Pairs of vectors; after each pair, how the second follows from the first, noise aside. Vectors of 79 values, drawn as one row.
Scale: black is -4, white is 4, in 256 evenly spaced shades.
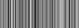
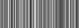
negated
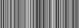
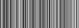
wrapped around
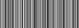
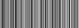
wrapped around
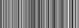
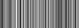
wrapped around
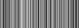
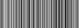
wrapped around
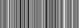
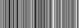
wrapped around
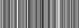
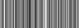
wrapped around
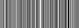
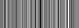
negated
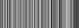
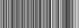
negated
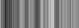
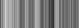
negated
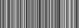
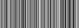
negated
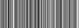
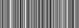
wrapped around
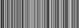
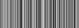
wrapped around
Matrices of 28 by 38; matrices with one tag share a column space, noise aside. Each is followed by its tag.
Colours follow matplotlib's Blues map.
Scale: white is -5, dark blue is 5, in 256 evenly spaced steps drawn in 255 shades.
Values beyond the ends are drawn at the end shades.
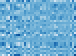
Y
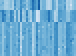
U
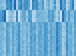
U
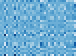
Y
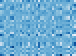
Y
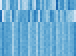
U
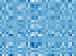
Y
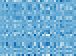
Y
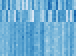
U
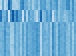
U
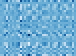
Y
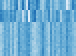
U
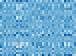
Y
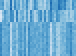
U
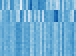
U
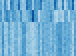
U
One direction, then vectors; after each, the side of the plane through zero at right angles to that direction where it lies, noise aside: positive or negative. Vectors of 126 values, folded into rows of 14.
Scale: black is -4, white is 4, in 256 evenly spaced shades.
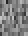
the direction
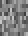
positive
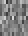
positive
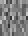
positive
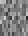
positive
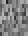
positive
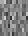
positive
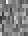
negative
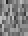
positive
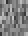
positive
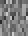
negative
